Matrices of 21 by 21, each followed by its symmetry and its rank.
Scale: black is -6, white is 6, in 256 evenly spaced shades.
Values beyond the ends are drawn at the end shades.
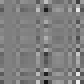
neither, rank one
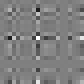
symmetric, rank one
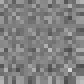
symmetric, rank three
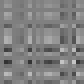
neither, rank one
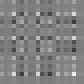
symmetric, rank one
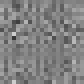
neither, rank three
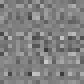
neither, rank three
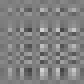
neither, rank one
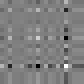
symmetric, rank one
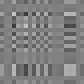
symmetric, rank one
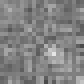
symmetric, rank three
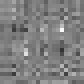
neither, rank three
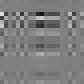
neither, rank one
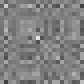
symmetric, rank three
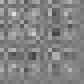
symmetric, rank three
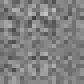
neither, rank three
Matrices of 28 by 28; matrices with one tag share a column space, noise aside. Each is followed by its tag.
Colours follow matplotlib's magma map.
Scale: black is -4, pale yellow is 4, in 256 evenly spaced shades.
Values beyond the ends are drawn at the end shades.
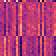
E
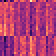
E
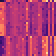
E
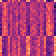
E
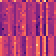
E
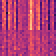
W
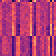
E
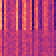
W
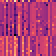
E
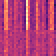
W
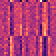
E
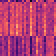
E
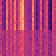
W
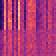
W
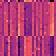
E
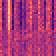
W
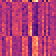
E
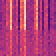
W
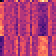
E
